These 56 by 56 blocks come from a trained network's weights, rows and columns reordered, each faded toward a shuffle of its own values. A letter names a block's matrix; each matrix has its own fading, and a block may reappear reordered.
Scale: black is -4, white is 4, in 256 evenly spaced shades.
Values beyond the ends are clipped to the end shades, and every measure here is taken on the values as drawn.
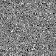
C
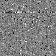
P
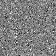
P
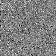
P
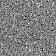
P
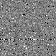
P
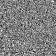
C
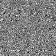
C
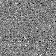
C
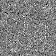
P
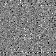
P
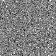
P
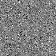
P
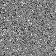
P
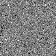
P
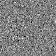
C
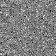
P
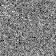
C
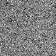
C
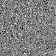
P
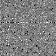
P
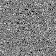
C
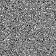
C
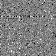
P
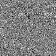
C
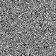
C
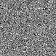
C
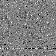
P
